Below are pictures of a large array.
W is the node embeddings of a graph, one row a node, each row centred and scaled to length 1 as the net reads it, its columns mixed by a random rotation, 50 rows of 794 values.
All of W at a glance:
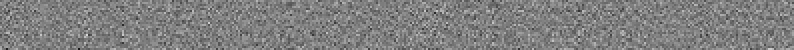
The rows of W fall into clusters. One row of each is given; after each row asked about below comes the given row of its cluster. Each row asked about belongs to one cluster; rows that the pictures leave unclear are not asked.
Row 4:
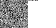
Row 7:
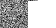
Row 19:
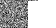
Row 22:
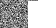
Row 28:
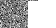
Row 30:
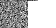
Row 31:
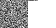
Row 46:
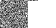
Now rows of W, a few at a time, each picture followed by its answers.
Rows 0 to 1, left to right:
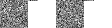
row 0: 7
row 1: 31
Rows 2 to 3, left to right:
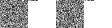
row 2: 28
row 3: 4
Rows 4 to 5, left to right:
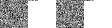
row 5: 19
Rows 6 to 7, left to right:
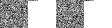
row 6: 22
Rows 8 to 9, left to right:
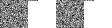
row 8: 22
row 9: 19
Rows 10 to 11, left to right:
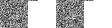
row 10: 28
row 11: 28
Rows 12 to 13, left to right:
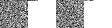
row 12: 30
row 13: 30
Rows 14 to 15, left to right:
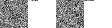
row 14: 4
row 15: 7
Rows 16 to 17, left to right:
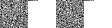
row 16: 7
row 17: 31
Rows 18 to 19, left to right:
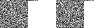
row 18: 31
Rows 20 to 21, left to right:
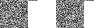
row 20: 22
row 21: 28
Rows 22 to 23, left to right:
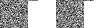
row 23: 30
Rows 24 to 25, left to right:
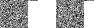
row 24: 28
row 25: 7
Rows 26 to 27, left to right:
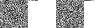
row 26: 4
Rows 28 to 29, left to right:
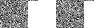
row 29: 19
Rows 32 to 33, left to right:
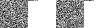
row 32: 31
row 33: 46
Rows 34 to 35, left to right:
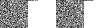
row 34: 31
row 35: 30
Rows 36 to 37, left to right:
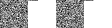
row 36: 22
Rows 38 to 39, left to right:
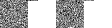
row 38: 31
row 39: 4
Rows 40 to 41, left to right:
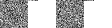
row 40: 4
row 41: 31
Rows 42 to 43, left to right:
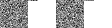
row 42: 28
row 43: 22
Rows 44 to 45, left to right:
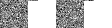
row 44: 22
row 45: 46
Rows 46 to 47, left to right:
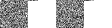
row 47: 19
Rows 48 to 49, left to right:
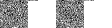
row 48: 4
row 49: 4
